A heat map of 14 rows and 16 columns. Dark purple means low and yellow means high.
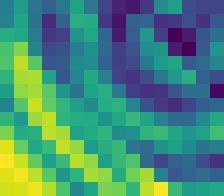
Mirror symmetry: none. Ninth with the lowest average: top right. Rings: centred on the top right. Ninth with the highest average: bottom left. Slope: up to the bottom left.
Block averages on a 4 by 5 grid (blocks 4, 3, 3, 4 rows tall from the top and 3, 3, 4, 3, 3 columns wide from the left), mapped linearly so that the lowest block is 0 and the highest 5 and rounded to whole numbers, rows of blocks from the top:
2 1 0 1 0 / 4 2 1 1 1 / 3 4 3 1 2 / 5 4 3 2 1
